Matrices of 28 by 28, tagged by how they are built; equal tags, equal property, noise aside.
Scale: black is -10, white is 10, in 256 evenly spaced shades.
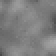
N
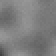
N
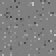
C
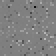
C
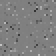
C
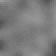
N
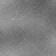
N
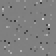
C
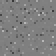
C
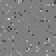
C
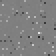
C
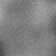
N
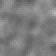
N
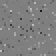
C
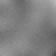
N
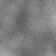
N
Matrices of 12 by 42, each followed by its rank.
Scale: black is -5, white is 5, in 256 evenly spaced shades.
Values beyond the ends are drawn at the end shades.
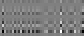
one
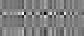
one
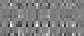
two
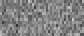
full rank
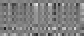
two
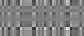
one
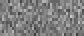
full rank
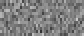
full rank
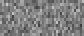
full rank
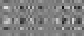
two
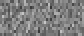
full rank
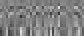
two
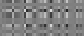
one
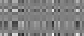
one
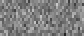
full rank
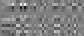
two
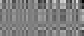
one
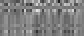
two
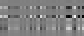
one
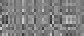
two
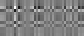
one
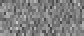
full rank
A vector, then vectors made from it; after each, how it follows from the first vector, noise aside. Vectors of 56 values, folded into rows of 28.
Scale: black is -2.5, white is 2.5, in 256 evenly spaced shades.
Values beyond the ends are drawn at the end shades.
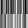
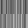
shrunk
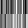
copied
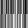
copied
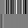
partly zeroed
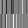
partly zeroed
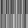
shrunk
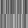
shrunk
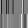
partly zeroed
